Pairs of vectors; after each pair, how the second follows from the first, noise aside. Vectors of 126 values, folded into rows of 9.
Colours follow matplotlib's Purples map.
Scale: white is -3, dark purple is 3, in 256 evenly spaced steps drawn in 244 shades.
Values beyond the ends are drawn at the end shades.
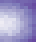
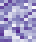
shuffled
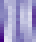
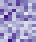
shuffled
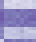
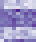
copied
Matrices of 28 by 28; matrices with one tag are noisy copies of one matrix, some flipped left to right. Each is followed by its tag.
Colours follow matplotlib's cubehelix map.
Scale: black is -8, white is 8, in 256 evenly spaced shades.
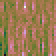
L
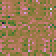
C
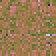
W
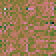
C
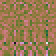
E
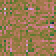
C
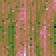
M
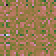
W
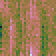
M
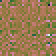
W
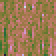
L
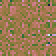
W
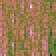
L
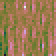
L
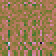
E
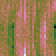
M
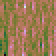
L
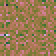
W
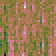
L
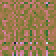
E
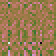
E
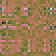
C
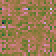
C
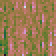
L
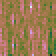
L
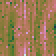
M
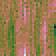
M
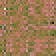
C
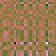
E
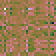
C
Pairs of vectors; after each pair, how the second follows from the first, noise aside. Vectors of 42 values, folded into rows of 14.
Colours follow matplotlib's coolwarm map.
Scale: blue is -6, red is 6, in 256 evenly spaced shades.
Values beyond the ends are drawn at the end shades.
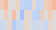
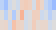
negated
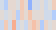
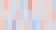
negated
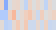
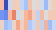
scaled up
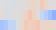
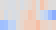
copied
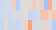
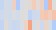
copied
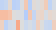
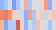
scaled up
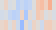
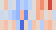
scaled up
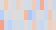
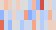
scaled up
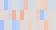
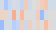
copied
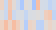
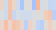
copied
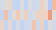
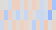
negated
